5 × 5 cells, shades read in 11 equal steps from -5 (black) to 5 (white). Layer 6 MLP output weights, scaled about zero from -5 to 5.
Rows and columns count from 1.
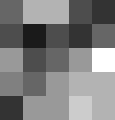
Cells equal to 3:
1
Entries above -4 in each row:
5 4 5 5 5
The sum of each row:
-2 -12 4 4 4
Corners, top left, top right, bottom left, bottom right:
-1 -3 -3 2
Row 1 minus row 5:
2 1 1 -5 -5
